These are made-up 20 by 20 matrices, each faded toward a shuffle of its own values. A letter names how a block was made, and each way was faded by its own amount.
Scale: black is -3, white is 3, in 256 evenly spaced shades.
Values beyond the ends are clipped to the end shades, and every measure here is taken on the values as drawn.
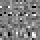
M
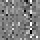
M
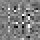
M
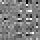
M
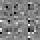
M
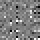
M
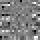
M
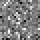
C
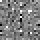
C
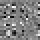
M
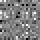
M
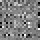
M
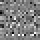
M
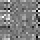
M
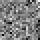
C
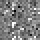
C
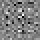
M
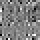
M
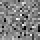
C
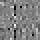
M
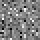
C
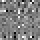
M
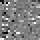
C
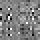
M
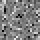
C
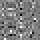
M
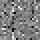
C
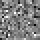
C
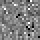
C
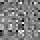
M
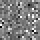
C
